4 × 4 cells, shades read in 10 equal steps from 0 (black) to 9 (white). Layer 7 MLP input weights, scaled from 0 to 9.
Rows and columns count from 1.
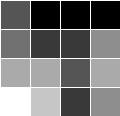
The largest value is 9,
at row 4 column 1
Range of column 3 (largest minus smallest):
3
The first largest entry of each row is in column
1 4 1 1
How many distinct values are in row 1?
2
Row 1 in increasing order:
0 0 0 3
